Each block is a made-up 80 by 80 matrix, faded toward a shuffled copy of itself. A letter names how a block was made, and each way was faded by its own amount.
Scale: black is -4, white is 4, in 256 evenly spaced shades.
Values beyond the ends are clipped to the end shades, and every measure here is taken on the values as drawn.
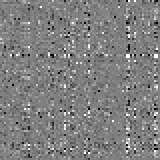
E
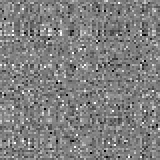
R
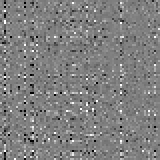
E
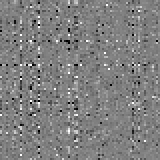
E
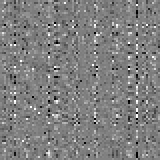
E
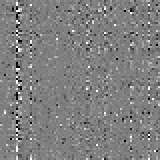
E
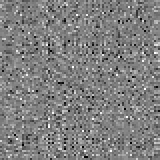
R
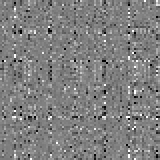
E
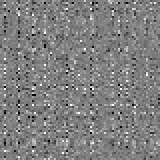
E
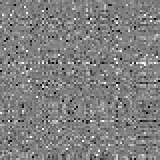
R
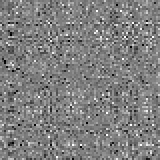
R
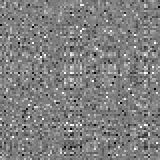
R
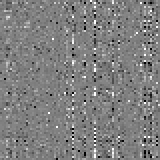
E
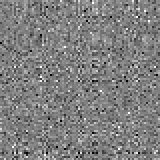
R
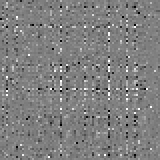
E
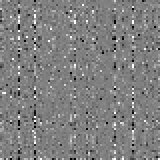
E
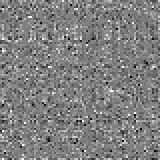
R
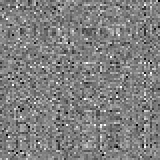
R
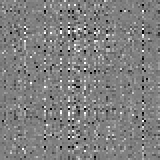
E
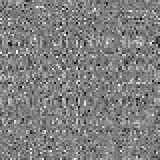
R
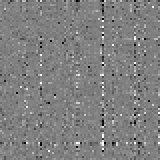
E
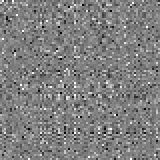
R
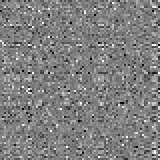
R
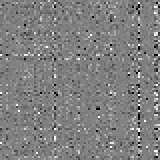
E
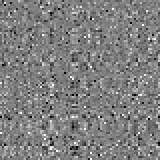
R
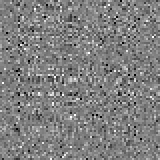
R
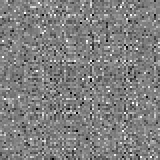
R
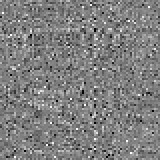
R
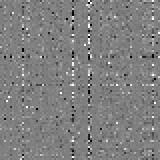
E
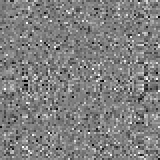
R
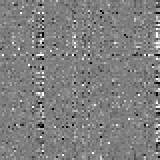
E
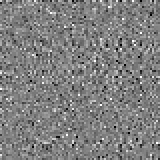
R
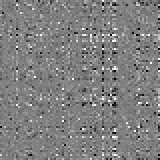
E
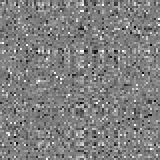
R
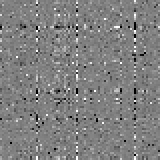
E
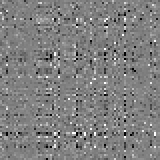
E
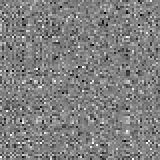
R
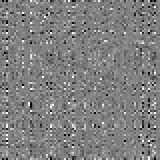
E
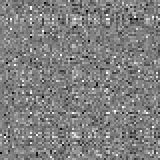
R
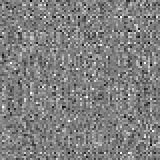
R
